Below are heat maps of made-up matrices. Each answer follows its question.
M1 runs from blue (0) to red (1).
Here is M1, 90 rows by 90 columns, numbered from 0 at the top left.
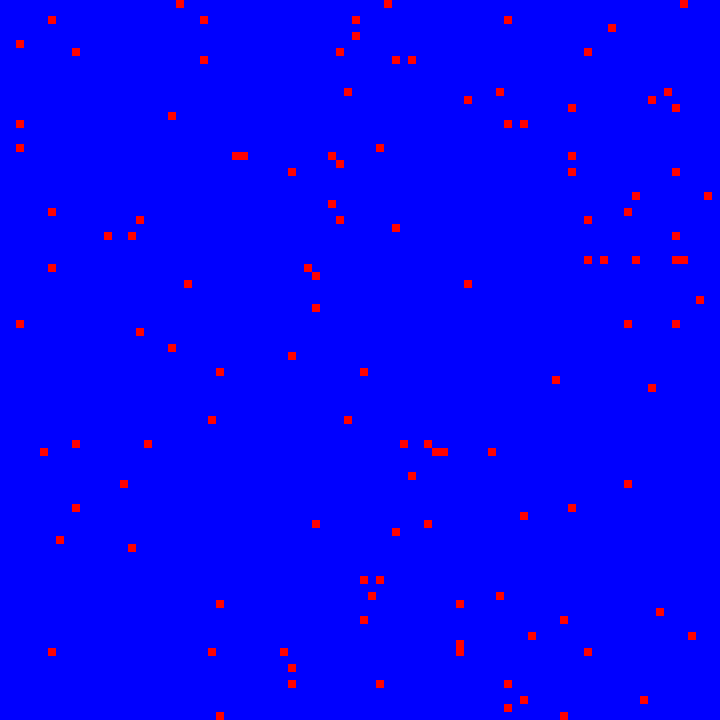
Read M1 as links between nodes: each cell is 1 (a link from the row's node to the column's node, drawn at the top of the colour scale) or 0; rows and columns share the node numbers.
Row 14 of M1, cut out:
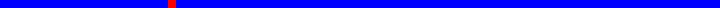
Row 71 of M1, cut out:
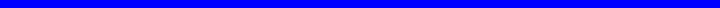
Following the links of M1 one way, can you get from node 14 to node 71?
yes
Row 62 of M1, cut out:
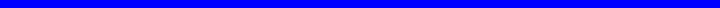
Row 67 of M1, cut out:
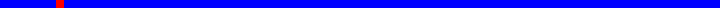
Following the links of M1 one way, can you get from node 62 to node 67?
no
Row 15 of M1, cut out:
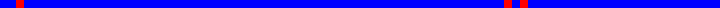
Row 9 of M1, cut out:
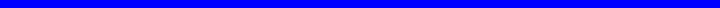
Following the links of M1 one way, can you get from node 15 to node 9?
yes
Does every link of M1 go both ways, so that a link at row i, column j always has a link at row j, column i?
no
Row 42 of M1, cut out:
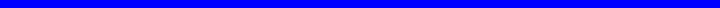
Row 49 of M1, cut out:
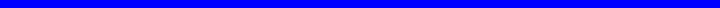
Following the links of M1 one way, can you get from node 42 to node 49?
no
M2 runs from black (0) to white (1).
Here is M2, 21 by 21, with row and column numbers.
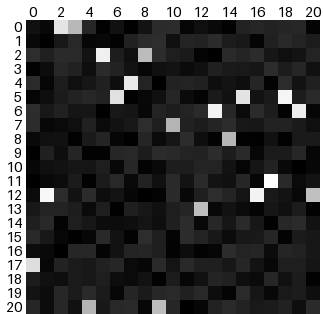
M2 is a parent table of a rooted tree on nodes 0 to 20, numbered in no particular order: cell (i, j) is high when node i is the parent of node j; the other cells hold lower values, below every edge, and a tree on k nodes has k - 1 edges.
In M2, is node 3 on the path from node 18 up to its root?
no
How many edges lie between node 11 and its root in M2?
0
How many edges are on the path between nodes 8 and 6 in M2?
3
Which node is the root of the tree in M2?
11
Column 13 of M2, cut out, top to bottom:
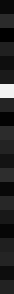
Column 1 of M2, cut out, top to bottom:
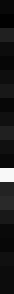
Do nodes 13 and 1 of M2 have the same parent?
no
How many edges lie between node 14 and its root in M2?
5
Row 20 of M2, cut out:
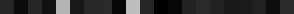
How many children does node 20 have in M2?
2
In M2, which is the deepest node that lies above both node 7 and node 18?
5
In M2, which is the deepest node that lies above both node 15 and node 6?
5
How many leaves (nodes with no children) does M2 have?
9
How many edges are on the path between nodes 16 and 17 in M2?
7
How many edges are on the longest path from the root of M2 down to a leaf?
11
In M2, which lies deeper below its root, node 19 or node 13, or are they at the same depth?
the same depth
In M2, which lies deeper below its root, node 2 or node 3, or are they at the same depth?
the same depth
